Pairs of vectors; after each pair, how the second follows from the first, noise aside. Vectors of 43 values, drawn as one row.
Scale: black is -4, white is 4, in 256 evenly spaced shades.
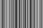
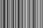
wrapped around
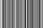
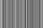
shrunk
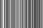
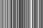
wrapped around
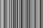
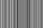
partly zeroed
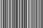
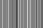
partly zeroed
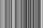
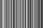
sign-scrambled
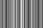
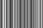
wrapped around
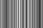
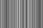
shrunk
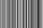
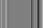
partly zeroed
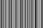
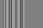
partly zeroed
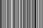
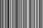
wrapped around
